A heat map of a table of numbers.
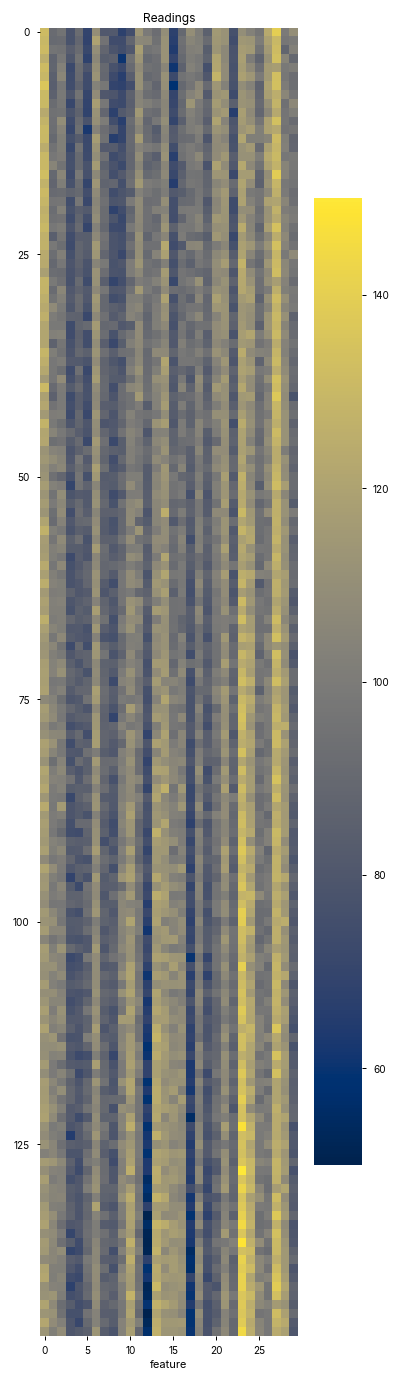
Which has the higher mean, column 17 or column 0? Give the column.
0
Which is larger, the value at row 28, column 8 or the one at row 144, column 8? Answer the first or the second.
the second
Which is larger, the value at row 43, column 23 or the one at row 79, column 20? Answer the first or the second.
the first
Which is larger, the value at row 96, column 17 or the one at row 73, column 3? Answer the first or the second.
the second
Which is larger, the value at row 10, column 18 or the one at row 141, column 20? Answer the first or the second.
the first
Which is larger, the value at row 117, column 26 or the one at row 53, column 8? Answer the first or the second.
the first
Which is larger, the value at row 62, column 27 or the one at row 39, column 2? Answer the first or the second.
the first
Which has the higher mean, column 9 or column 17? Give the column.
9
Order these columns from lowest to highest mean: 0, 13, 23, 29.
29, 13, 0, 23
